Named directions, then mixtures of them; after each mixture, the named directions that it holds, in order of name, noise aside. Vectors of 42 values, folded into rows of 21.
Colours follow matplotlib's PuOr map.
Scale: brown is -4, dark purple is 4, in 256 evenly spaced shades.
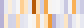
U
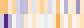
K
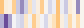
K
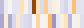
U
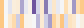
U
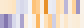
K, U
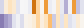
K, U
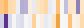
K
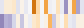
K, U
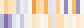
K, U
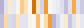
U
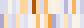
U
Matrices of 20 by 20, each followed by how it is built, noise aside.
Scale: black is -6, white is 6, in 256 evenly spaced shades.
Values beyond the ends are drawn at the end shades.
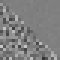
lower triangular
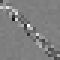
banded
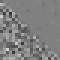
lower triangular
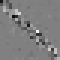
banded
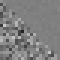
lower triangular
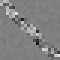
banded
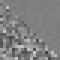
lower triangular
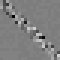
banded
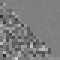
lower triangular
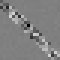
banded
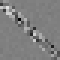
banded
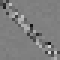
banded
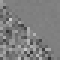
lower triangular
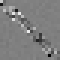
banded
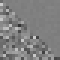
lower triangular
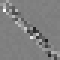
banded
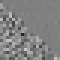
lower triangular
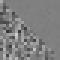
lower triangular
